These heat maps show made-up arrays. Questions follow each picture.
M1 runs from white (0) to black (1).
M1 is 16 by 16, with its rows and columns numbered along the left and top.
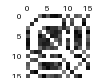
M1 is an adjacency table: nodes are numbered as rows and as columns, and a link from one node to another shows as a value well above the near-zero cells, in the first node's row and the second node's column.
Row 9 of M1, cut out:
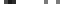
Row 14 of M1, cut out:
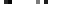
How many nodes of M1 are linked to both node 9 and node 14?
3
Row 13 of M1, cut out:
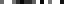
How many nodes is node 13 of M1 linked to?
10
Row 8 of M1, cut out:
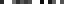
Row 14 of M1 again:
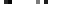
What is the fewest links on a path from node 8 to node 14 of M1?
3
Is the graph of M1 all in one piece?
yes
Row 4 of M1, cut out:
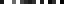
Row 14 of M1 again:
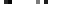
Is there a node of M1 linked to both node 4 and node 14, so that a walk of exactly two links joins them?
no
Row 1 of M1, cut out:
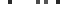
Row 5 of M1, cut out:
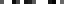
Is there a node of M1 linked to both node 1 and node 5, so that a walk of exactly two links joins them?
no
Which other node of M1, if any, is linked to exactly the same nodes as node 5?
node 10
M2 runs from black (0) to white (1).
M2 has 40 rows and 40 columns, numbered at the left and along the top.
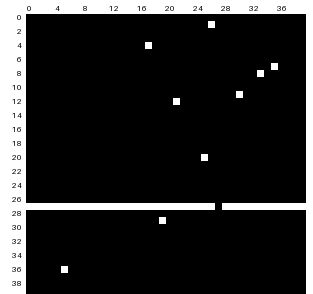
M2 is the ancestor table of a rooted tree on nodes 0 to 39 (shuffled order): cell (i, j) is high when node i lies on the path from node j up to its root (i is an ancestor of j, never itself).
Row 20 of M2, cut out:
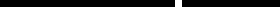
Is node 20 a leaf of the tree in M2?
no
